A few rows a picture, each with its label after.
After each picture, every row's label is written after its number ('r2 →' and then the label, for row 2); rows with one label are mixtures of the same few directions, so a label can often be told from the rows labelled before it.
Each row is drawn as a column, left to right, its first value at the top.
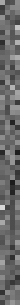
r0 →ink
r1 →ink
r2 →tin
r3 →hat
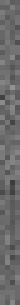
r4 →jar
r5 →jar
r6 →tin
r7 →hat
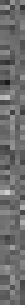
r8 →jar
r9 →jar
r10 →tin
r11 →ink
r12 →ink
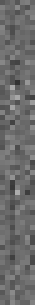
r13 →tin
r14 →hat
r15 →tin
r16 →jar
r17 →ink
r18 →jar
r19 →jar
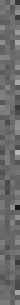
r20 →hat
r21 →tin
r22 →ink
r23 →ink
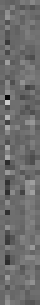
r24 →jar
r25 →jar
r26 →jar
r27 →hat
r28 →jar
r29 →tin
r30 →tin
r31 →jar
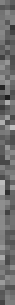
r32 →tin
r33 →jar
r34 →hat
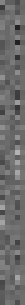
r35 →ink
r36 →jar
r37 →tin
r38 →hat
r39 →hat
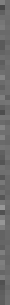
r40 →ink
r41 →jar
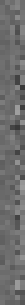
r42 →jar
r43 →ink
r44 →hat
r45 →ink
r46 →tin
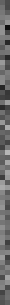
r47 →tin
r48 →hat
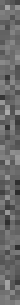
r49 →jar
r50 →ink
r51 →ink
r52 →tin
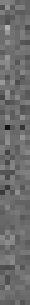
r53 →jar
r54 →hat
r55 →jar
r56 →jar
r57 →hat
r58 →hat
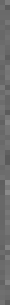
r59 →tin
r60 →tin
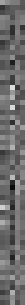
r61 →ink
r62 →ink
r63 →tin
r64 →tin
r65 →hat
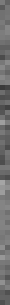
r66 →tin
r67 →tin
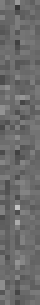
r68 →ink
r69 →tin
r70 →hat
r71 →ink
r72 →jar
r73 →jar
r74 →ink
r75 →tin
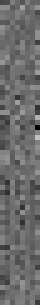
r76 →tin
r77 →tin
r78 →tin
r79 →jar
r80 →ink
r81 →ink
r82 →tin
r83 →hat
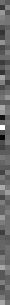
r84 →hat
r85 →jar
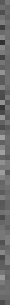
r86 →hat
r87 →jar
